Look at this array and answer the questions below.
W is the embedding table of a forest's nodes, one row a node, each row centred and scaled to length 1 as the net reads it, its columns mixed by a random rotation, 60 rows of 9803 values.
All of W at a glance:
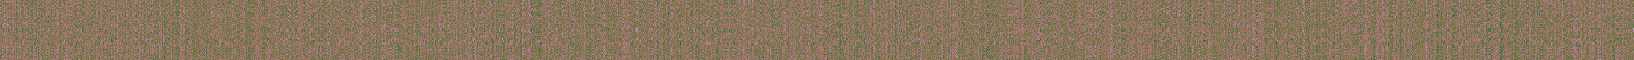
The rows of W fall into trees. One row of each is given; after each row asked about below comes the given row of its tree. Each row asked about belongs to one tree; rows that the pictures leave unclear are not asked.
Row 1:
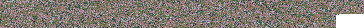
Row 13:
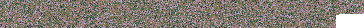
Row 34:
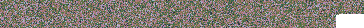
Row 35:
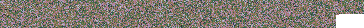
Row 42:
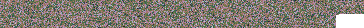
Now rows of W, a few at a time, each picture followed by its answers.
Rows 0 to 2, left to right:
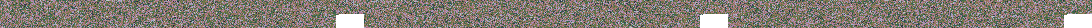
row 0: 13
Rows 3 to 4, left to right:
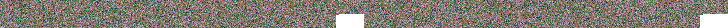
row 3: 13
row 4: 42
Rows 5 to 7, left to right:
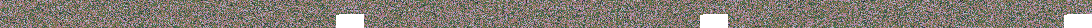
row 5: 1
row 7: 13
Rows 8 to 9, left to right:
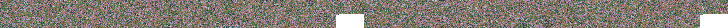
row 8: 34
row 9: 35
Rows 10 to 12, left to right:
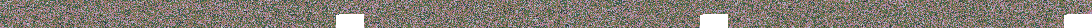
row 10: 1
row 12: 13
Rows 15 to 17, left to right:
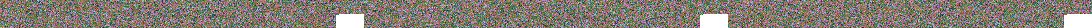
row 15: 1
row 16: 35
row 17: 1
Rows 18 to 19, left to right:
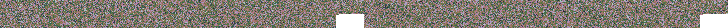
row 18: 34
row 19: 13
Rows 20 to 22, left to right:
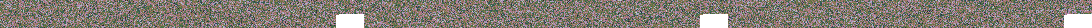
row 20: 35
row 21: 42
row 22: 1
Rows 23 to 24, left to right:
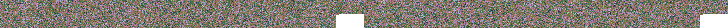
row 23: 34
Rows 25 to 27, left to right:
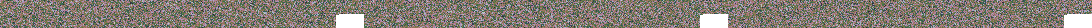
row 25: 1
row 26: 42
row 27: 1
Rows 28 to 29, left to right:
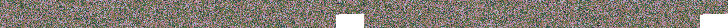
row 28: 13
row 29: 13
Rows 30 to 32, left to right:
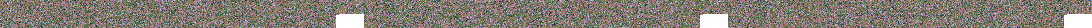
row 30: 13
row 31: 13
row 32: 1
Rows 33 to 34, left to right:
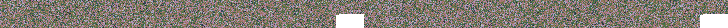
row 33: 1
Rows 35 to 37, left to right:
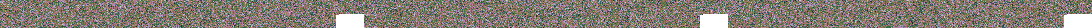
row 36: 1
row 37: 35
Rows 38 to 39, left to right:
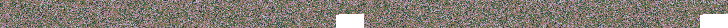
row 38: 13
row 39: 13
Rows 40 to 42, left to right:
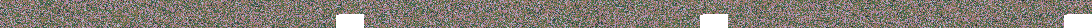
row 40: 34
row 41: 34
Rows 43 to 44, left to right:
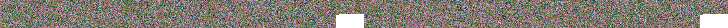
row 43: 42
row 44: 42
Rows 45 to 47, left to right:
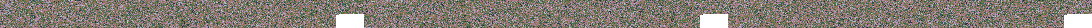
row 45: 35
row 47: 1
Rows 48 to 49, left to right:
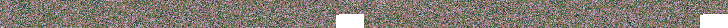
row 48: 13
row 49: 1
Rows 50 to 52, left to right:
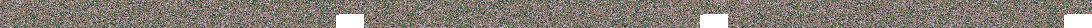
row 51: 13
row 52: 1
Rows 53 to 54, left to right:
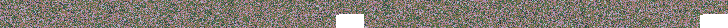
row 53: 34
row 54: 13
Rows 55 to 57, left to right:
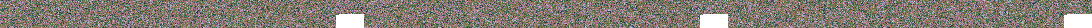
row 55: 1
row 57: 42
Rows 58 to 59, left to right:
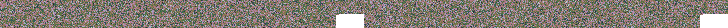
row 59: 34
